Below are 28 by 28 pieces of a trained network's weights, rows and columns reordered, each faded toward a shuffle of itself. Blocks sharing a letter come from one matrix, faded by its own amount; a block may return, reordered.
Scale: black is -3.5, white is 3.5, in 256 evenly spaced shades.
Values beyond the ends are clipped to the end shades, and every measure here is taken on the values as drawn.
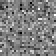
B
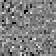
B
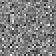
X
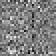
X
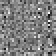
X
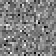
B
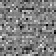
B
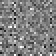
X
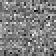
B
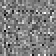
X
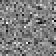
X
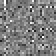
X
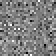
B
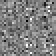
X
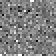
B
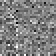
X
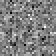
B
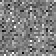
B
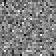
B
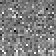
B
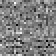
B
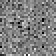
X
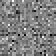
B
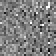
X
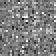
B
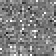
B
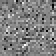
B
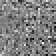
B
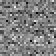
B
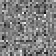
X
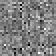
X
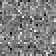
B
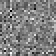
X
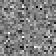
X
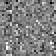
X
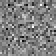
X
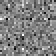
X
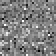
B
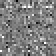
B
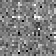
B
